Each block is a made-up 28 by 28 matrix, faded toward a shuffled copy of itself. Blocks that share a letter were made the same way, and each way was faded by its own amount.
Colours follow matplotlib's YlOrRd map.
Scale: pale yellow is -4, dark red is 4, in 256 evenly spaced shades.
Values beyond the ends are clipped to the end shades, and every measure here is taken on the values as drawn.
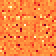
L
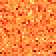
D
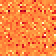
L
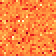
D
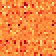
L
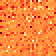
L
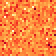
D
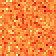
D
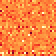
L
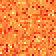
D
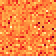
D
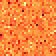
D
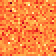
D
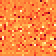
L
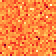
D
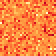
D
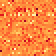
L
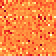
L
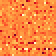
L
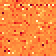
L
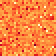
D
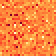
L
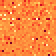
L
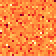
D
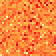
D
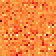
L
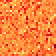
D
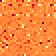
L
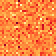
D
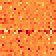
L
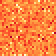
D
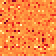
L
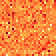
D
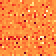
L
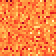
D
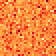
D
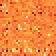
L
